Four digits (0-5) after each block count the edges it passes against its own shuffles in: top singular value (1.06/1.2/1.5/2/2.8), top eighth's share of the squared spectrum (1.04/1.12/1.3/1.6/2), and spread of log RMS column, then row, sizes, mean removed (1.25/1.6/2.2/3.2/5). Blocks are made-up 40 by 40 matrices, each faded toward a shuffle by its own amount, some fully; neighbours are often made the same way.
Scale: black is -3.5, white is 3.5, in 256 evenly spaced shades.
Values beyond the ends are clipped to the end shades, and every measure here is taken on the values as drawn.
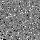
0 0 0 0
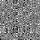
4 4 2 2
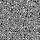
0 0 0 0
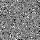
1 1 0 1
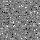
1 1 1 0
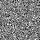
1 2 0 0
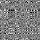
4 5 2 3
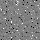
0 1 0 0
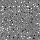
2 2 0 0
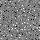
0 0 0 0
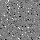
0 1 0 0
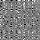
4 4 3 2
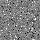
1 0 0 0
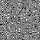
3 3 1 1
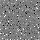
1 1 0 0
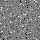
0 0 0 0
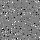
2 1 0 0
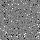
2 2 0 0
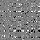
4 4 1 2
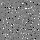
1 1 0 0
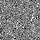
0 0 0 0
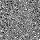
0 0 1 0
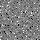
1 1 0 1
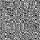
4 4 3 2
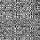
4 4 2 2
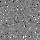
1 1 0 1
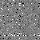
2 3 1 2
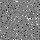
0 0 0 0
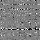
3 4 1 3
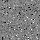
0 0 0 1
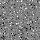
0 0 1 0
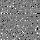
2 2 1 1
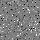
0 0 0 0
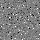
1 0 0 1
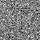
1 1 2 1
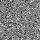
0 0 1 0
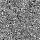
0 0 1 0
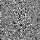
1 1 2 0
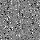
0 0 2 0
